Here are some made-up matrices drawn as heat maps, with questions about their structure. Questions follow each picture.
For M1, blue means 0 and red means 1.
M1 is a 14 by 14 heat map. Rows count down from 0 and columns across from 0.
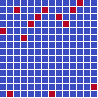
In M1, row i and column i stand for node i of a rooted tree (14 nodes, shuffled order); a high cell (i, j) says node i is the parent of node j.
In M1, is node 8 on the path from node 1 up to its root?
no
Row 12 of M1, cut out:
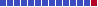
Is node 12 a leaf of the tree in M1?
no
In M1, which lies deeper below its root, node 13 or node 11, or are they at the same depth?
node 11
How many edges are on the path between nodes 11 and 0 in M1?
1
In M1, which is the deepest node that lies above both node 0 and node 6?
1
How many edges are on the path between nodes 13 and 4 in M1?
5
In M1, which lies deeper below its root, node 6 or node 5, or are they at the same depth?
node 5
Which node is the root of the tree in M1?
12
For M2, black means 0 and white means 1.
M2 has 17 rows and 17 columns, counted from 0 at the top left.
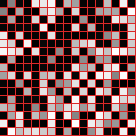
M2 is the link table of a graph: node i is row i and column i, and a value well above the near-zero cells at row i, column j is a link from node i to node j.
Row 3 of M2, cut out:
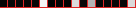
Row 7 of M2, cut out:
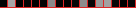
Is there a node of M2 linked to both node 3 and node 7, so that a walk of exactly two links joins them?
no
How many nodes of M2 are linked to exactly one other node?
0
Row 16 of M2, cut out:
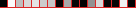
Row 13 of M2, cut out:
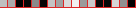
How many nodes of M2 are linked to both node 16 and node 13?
6
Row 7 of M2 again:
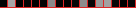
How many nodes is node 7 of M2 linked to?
5
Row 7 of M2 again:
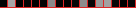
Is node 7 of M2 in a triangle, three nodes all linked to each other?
yes
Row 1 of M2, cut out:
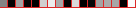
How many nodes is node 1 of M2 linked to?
10
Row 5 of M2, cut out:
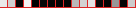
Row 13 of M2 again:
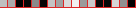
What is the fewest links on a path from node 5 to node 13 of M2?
2
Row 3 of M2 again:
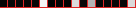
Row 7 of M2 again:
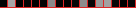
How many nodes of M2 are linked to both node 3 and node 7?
0
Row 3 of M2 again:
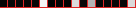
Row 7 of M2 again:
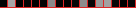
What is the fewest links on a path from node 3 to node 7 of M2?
3
